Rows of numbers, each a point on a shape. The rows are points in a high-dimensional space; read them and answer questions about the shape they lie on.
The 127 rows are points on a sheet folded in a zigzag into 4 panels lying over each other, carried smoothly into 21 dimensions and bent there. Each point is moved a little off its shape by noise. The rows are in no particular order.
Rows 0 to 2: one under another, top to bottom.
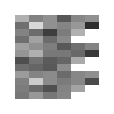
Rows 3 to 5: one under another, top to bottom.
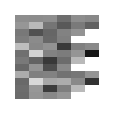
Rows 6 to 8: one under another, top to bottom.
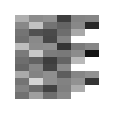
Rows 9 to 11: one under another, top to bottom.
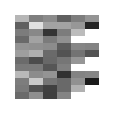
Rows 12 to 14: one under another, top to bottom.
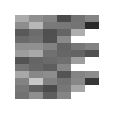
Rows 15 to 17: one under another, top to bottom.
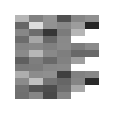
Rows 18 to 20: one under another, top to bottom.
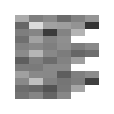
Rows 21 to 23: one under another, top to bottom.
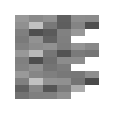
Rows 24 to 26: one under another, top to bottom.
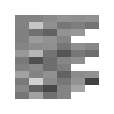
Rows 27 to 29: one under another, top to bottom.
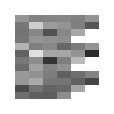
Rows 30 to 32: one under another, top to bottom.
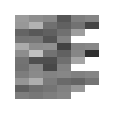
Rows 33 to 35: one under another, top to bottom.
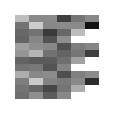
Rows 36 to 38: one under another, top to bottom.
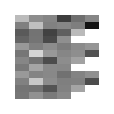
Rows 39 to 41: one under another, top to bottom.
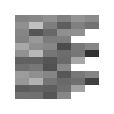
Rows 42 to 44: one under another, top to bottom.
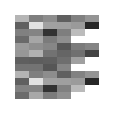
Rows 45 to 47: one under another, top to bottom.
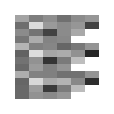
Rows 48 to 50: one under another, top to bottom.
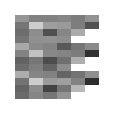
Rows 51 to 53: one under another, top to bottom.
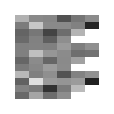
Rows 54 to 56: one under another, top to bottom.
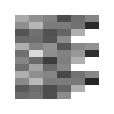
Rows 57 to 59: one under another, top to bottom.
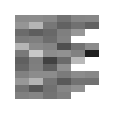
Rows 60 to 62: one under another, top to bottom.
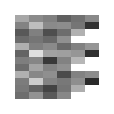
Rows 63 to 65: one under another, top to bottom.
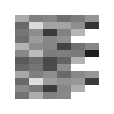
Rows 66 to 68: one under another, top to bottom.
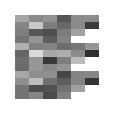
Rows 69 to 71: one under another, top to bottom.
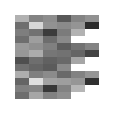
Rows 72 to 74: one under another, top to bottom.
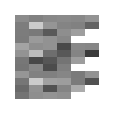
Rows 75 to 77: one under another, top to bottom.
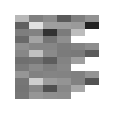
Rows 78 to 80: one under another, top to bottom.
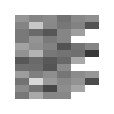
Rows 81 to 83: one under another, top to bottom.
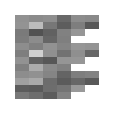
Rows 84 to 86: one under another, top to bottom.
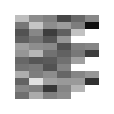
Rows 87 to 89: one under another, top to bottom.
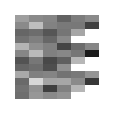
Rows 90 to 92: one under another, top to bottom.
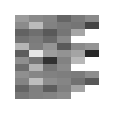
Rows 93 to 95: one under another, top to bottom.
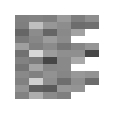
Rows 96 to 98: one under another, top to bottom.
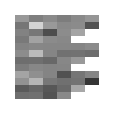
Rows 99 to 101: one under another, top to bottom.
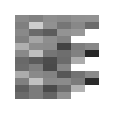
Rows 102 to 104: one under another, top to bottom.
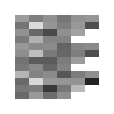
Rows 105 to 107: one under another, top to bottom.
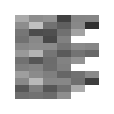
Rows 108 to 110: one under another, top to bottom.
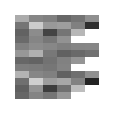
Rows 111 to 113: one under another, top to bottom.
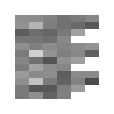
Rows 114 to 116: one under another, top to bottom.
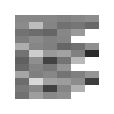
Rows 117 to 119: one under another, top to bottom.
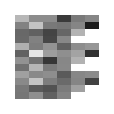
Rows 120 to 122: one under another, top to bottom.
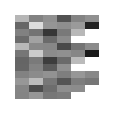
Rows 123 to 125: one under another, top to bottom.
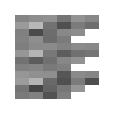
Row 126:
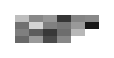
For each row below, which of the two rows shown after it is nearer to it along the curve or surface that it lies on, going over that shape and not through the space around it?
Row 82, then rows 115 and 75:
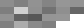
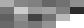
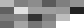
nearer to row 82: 75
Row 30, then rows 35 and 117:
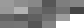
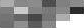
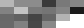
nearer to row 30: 117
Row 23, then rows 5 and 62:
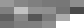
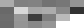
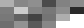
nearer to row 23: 5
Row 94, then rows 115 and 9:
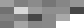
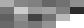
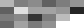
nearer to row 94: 9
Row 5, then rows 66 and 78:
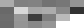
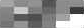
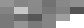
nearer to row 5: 78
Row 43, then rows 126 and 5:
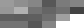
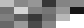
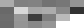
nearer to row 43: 126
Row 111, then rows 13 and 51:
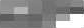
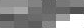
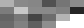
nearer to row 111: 51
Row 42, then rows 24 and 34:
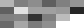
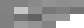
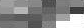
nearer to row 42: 24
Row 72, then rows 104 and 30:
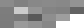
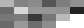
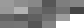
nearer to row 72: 104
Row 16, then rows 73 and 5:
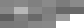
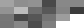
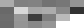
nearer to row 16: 5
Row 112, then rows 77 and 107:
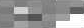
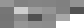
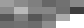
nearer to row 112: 77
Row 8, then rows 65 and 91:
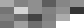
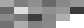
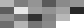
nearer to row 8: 91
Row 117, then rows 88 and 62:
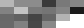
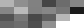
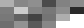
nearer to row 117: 88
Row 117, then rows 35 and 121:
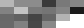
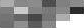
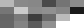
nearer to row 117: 121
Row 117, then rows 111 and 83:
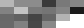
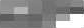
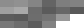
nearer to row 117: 83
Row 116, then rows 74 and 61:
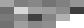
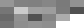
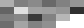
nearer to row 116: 61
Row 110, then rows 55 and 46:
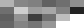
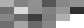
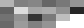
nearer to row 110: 46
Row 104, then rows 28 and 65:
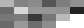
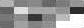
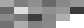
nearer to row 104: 28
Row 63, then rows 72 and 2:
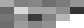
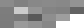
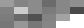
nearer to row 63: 72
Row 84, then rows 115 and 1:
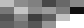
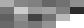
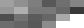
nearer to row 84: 1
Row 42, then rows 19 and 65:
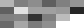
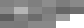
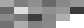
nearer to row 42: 65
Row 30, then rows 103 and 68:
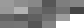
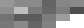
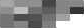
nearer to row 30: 68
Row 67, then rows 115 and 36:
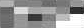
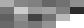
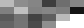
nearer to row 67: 115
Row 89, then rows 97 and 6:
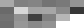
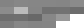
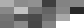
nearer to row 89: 97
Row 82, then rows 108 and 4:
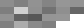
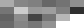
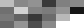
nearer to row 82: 108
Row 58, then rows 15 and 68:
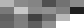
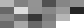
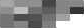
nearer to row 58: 68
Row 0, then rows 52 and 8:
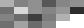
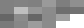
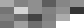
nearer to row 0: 8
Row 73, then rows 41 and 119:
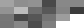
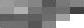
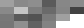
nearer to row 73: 41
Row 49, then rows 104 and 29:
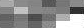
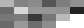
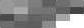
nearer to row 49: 29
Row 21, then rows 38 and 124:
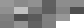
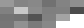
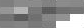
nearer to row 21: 124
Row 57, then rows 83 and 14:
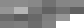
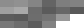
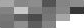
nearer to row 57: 14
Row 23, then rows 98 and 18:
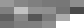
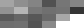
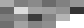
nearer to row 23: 18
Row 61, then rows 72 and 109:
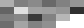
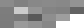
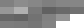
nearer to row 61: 72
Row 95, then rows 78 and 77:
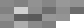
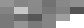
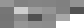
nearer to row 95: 77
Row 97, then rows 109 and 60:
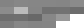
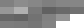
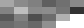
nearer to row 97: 109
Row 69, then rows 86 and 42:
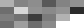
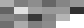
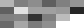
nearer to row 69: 42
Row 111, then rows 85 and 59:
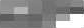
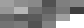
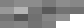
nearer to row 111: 59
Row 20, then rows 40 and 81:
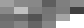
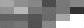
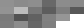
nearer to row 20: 81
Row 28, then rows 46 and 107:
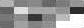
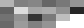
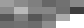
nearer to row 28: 46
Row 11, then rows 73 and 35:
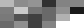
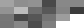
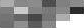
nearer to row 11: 73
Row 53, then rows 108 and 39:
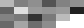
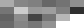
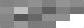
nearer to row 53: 108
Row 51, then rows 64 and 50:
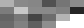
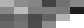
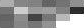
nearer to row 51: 64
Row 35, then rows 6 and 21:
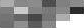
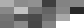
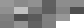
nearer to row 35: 21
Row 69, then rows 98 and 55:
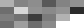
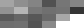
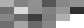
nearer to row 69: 55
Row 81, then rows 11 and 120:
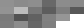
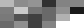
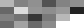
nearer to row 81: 11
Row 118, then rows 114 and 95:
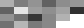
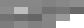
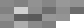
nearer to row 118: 95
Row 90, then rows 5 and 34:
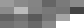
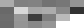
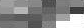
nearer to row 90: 34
